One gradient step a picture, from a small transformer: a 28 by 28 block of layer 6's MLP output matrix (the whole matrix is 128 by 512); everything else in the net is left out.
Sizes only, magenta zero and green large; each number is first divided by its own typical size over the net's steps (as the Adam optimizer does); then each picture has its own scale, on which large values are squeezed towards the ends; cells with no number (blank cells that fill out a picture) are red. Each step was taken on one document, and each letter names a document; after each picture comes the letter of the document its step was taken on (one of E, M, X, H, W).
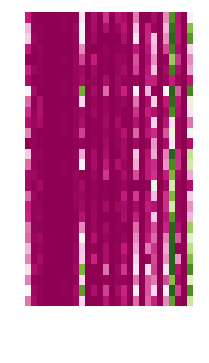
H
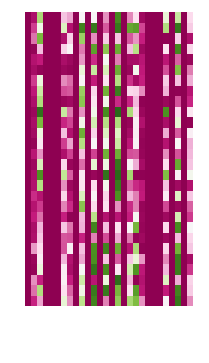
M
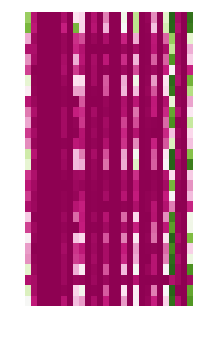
H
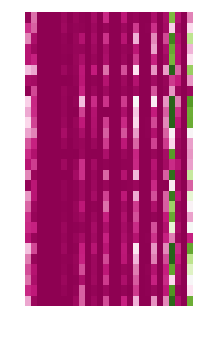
H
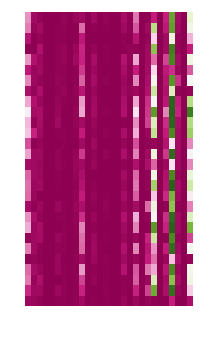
H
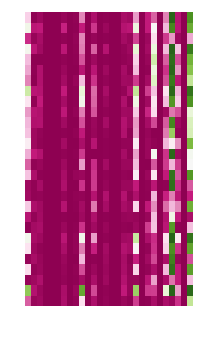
H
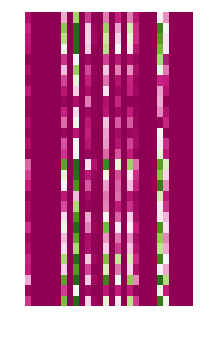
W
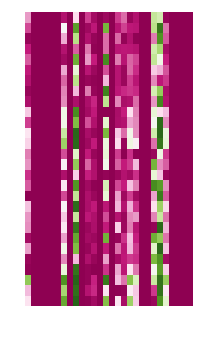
W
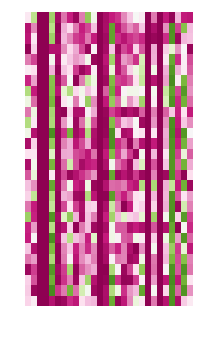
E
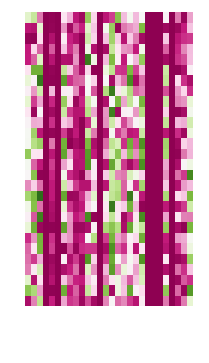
E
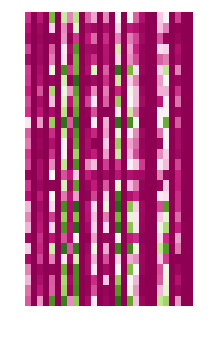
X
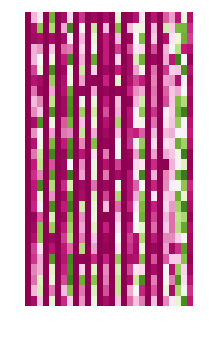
M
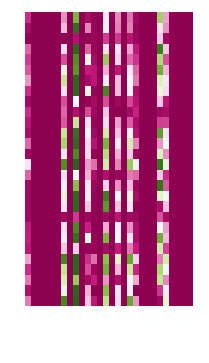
W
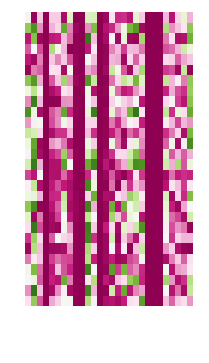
E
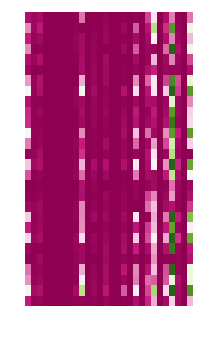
H
